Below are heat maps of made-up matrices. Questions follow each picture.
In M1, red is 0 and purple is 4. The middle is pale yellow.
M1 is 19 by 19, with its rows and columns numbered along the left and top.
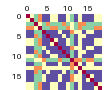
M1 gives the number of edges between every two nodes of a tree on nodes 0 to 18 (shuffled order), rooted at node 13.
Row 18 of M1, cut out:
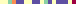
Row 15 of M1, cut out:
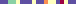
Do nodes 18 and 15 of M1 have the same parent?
no
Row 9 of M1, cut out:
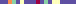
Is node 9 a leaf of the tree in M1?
yes
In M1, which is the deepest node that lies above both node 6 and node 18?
3
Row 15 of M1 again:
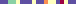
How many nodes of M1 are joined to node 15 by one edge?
1
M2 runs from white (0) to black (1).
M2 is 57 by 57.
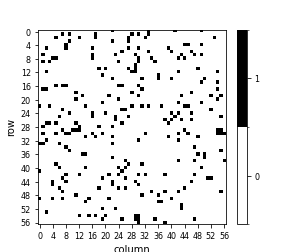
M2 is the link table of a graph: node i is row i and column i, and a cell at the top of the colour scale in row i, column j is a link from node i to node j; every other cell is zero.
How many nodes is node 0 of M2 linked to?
4
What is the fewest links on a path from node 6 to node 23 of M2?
2
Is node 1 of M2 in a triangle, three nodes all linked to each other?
yes
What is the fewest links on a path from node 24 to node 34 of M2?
3
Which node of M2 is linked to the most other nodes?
node 30
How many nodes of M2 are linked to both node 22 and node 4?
2
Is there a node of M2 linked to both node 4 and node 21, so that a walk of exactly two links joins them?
yes
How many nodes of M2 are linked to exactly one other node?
3
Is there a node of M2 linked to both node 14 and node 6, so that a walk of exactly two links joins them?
yes
